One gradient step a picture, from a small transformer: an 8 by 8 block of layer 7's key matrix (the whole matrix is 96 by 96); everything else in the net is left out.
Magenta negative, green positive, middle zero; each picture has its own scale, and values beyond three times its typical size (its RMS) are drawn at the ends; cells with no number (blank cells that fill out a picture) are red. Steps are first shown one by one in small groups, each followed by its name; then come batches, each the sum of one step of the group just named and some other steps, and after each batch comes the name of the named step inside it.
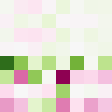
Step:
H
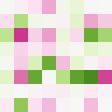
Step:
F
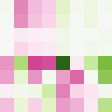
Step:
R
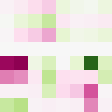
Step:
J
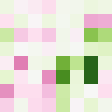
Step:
F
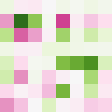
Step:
H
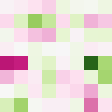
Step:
J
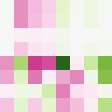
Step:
R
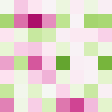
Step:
R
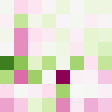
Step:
H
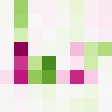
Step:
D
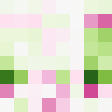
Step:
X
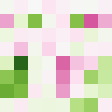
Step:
D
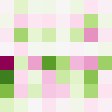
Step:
D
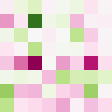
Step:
D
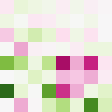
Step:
D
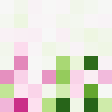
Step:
D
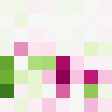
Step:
D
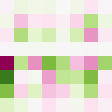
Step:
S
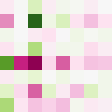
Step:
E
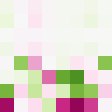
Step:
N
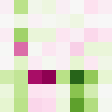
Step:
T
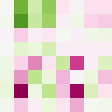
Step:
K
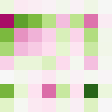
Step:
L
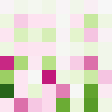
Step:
S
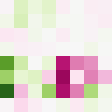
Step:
K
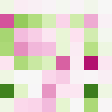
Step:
L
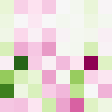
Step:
N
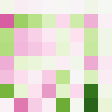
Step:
L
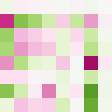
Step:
L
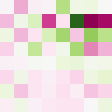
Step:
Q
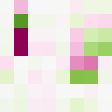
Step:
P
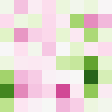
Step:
Q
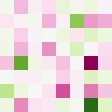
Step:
Q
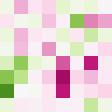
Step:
Q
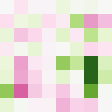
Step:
Q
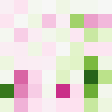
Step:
Q
